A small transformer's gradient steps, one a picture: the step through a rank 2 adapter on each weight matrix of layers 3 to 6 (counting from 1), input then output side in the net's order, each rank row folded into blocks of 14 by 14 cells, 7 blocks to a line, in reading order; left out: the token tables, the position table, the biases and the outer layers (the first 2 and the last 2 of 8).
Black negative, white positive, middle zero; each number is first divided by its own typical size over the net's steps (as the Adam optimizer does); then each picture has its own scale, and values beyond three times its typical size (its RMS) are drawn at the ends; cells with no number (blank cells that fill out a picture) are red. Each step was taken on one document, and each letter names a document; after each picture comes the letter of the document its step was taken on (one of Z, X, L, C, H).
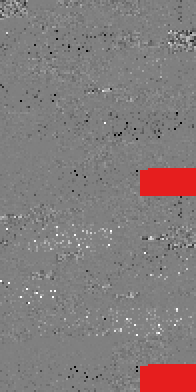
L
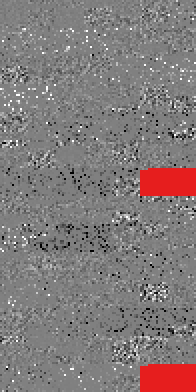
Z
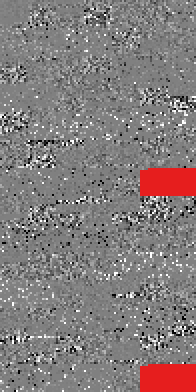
Z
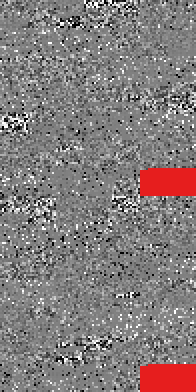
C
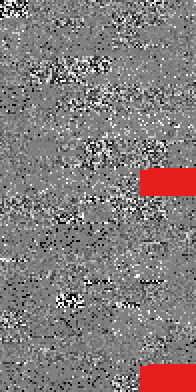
C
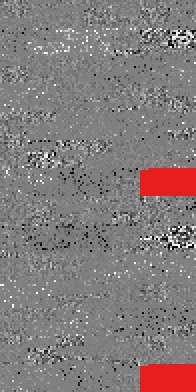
Z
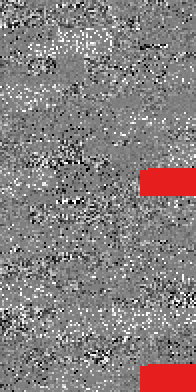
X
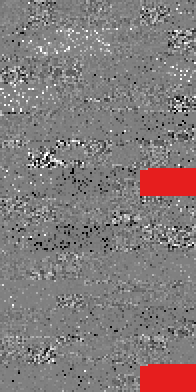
Z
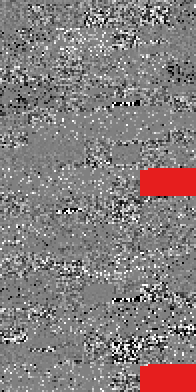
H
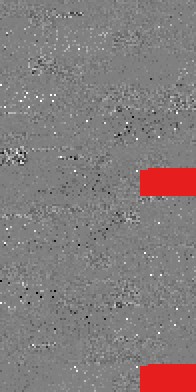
L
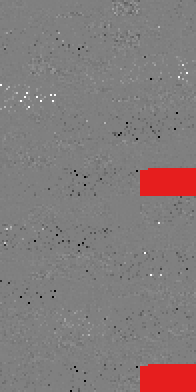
L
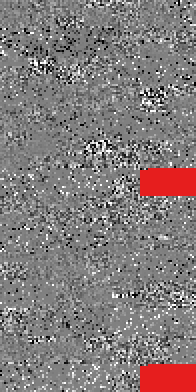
C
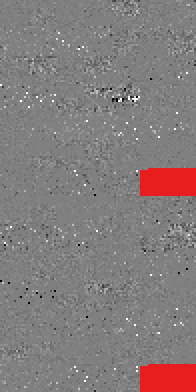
L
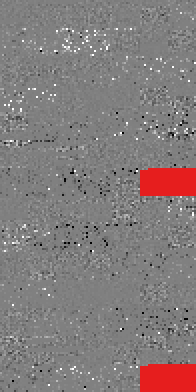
Z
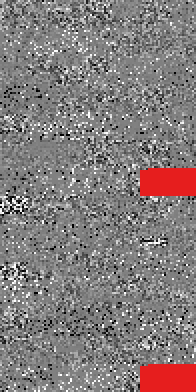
C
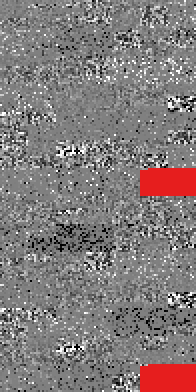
H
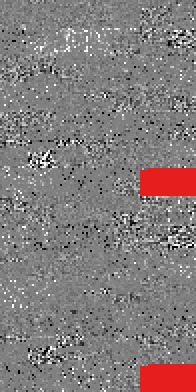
Z
